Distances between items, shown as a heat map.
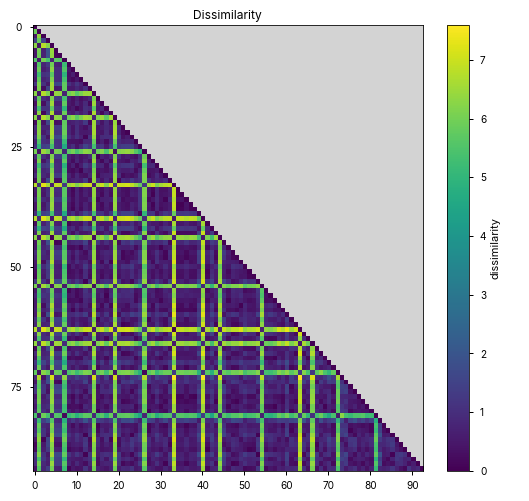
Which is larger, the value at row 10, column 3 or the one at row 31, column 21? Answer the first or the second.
the first
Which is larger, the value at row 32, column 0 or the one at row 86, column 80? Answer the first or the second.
the second
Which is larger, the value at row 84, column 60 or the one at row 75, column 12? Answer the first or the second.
the first
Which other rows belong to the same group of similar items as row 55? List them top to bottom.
0, 2, 3, 5, 6, 8, 9, 10, 11, 12, 13, 15, 16, 17, 18, 20, 21, 22, 23, 24, 25, 27, 28, 29, 30, 31, 32, 34, 35, 36, 37, 38, 39, 41, 42, 43, 45, 46, 47, 48, 49, 50, 51, 52, 53, 56, 57, 58, 59, 60, 61, 62, 64, 65, 67, 68, 69, 70, 71, 73, 74, 75, 76, 77, 78, 79, 80, 82, 83, 84, 85, 86, 87, 88, 89, 90, 91, 92
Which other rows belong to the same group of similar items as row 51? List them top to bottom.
0, 2, 3, 5, 6, 8, 9, 10, 11, 12, 13, 15, 16, 17, 18, 20, 21, 22, 23, 24, 25, 27, 28, 29, 30, 31, 32, 34, 35, 36, 37, 38, 39, 41, 42, 43, 45, 46, 47, 48, 49, 50, 52, 53, 55, 56, 57, 58, 59, 60, 61, 62, 64, 65, 67, 68, 69, 70, 71, 73, 74, 75, 76, 77, 78, 79, 80, 82, 83, 84, 85, 86, 87, 88, 89, 90, 91, 92
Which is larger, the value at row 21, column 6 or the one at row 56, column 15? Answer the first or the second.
the first
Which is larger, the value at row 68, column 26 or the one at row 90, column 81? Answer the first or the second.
the first
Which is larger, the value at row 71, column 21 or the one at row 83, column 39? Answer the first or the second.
the second
